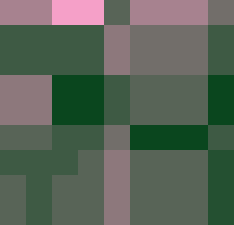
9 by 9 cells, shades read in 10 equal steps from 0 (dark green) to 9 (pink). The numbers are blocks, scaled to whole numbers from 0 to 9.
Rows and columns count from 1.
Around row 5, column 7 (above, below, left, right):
3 0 3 3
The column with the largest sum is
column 5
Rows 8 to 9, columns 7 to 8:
3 3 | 3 3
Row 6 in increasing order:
0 0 0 2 2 2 3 3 4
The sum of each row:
55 27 27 21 21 16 24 26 26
